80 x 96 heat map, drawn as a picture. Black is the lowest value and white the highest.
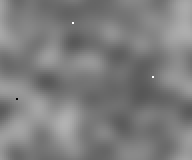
Grain: smooth. Slope: none. Lone odd cells: 3, 2 higher and 1 lower than their neighbours. Odd rows or columns: none.
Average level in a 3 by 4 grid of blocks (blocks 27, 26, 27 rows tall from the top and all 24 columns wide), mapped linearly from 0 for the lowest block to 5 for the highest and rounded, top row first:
3 1 2 5
3 2 0 2
4 4 1 2
